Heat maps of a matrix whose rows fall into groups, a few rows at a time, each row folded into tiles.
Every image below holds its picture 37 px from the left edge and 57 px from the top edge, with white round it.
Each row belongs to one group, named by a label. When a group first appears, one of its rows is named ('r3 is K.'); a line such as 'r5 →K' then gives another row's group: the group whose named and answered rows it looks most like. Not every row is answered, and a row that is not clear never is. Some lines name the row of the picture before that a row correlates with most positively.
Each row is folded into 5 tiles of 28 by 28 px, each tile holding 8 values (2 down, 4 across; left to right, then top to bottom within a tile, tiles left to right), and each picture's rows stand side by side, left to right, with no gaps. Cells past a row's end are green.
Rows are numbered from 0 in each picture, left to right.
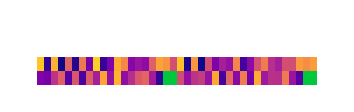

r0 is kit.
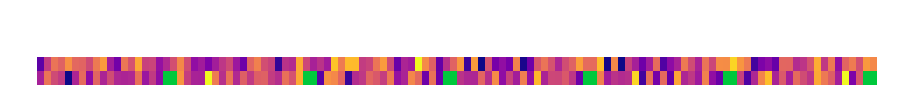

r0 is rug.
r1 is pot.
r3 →kit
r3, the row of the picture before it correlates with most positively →1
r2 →rug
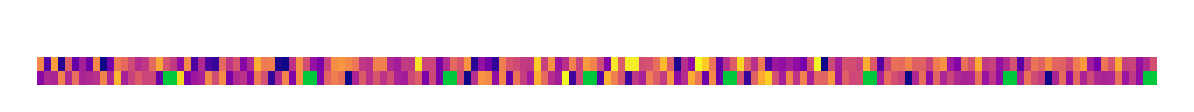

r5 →pot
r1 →pot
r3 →pot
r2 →rug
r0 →kit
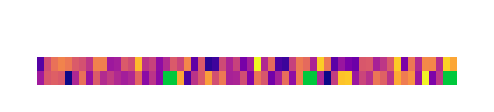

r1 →pot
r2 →pot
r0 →rug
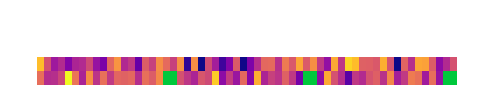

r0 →pot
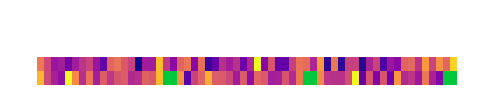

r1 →pot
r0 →pot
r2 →kit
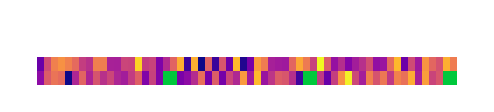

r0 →rug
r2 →pot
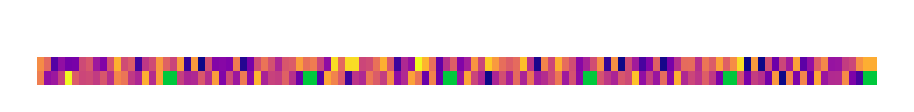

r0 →pot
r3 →rug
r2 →rug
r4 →kit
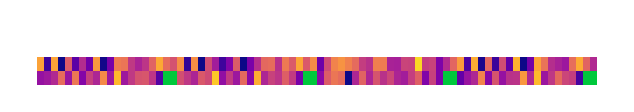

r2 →rug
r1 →kit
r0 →kit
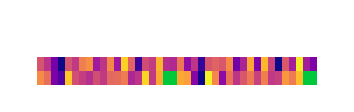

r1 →pot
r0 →pot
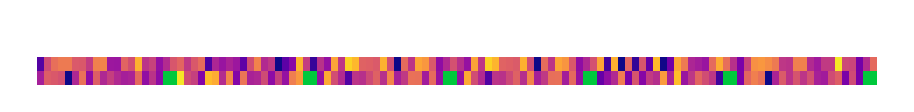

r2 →rug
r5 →rug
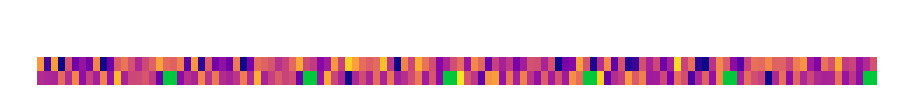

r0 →kit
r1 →kit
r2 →rug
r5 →rug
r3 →pot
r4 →pot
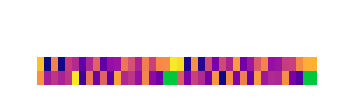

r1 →kit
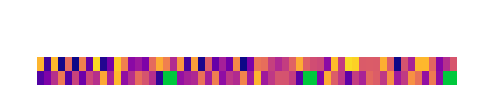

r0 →kit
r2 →rug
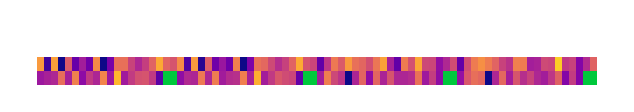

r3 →rug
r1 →kit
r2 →rug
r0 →kit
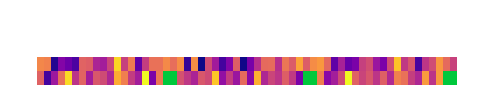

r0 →pot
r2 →pot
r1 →kit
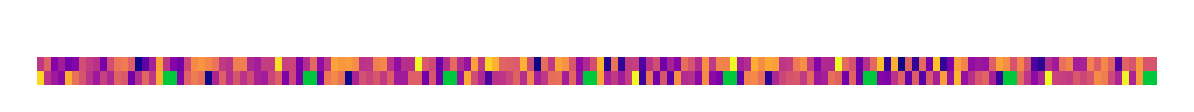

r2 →rug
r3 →rug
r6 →kit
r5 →rug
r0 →pot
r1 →rug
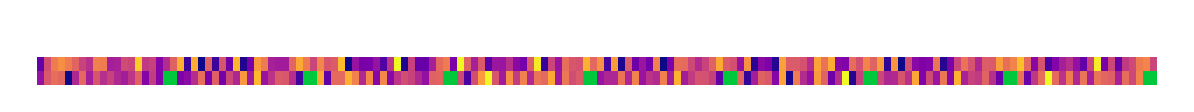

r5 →pot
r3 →pot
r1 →kit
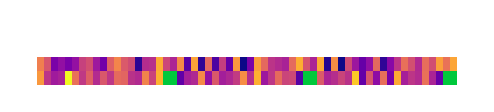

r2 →kit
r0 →pot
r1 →kit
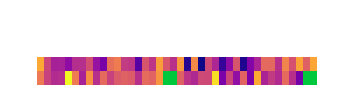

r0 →pot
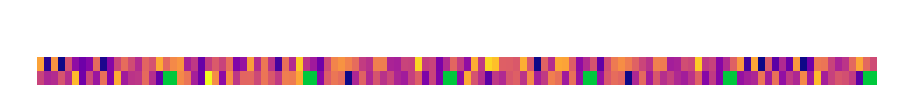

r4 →rug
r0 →kit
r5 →kit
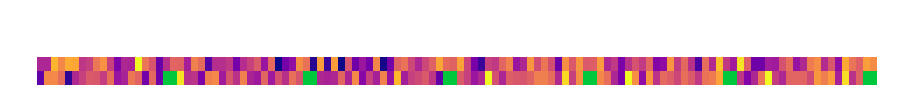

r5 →pot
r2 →kit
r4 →pot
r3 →pot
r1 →pot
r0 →rug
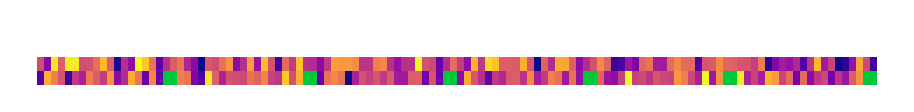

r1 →pot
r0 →rug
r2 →rug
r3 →rug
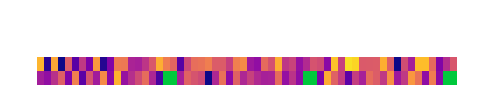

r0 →kit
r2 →rug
